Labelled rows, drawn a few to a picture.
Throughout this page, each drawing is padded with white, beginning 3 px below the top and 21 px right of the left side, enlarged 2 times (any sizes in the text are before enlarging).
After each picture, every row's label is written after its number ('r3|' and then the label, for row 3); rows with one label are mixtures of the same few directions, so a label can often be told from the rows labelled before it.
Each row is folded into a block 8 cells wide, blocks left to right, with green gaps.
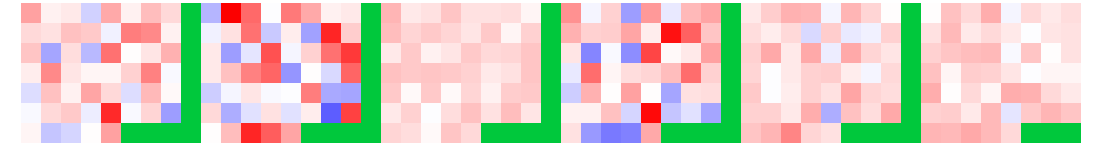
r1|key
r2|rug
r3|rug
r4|key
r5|key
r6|key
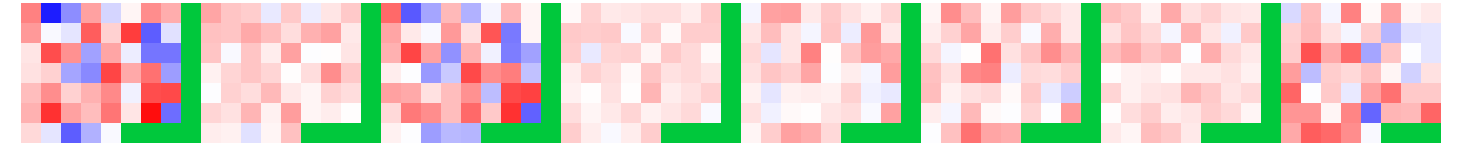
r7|rug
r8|key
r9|rug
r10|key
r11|rug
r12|rug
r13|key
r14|key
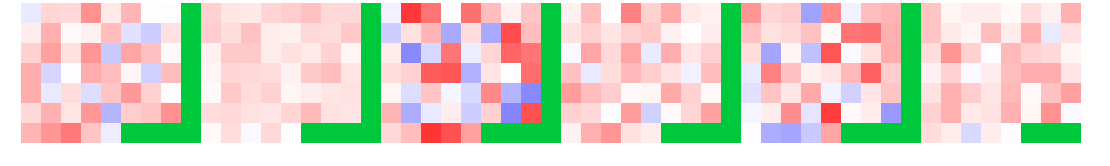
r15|key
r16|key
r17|rug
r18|key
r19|key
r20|rug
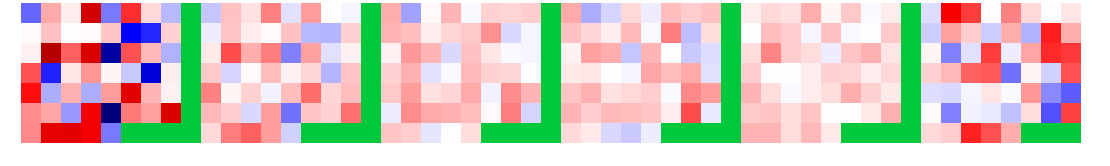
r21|key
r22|key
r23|rug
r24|rug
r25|key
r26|rug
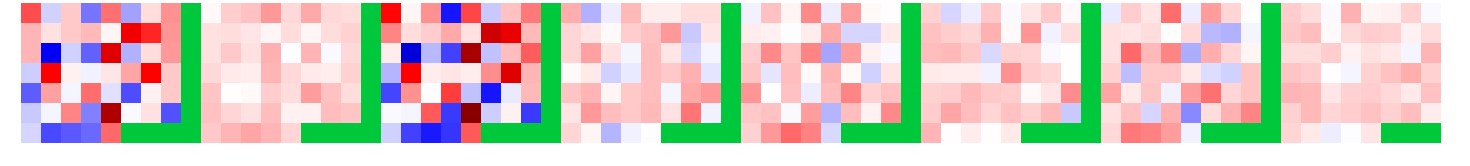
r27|key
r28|key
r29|key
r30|rug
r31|key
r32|rug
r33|key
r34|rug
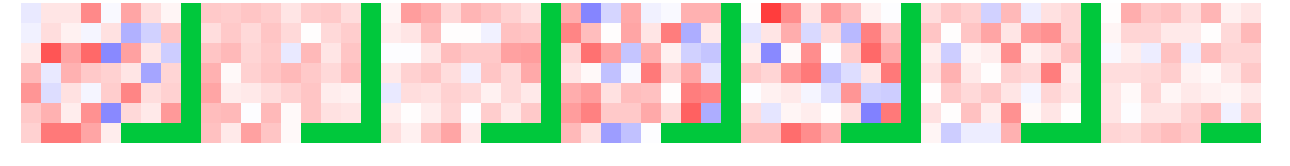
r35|key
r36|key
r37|rug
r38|rug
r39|rug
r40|key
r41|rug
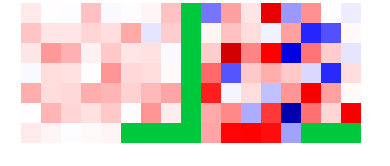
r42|rug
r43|key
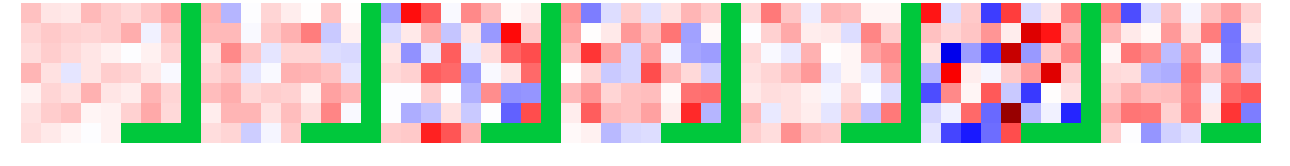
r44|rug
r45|rug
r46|rug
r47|rug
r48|rug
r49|key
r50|rug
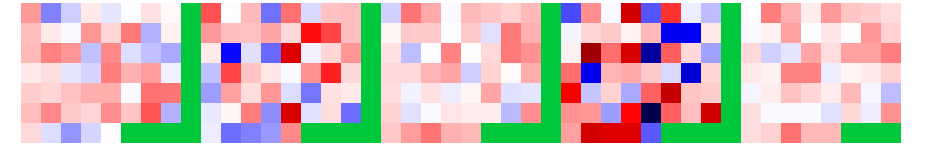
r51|rug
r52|key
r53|rug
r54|key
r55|rug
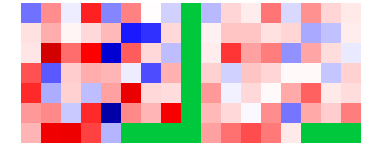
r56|key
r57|key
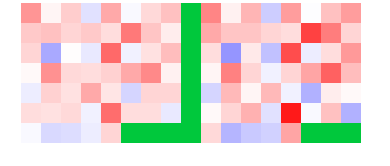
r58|key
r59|key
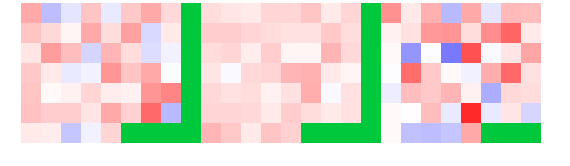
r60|rug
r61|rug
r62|key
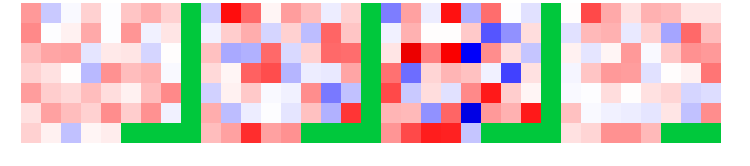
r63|rug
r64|rug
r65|key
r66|rug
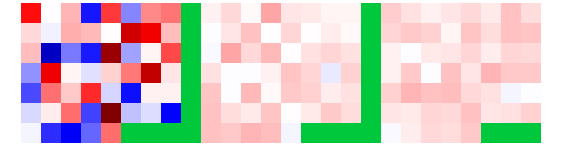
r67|key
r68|key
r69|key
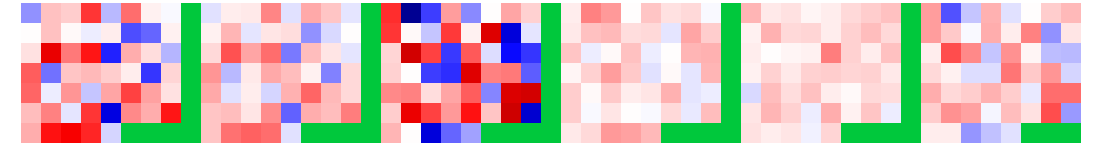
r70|key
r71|key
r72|rug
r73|rug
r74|key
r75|rug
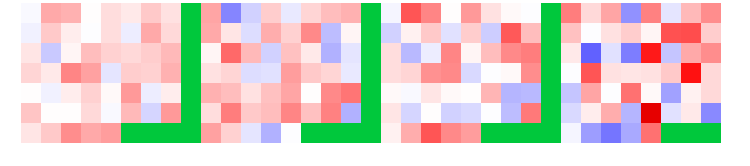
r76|rug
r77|rug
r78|rug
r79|key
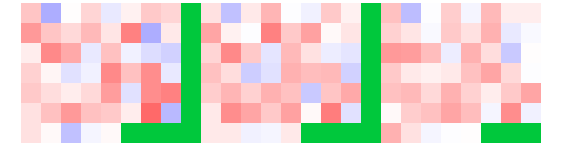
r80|rug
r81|rug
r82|rug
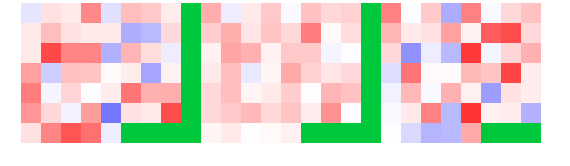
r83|key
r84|rug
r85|key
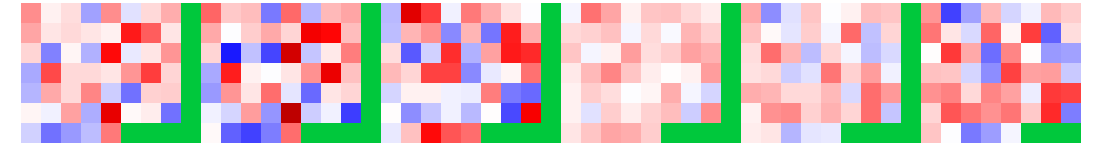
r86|key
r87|key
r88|rug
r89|rug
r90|rug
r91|rug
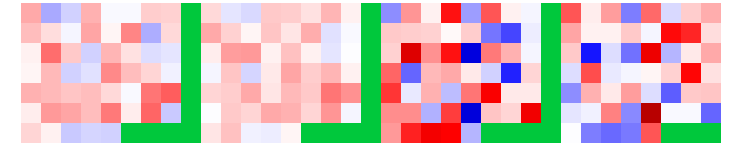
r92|rug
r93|rug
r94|key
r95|key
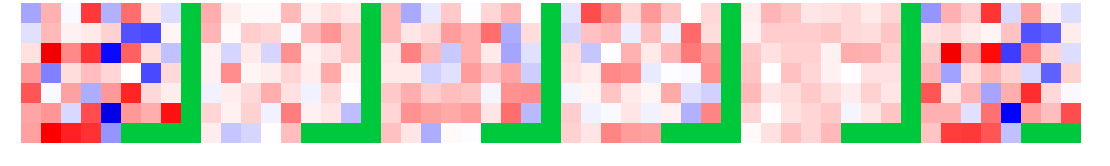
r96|key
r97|key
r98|rug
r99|rug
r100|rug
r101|key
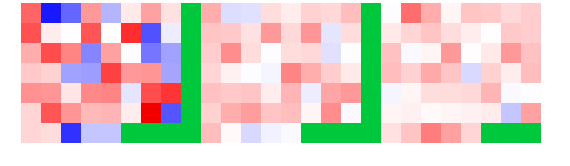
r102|rug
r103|rug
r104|rug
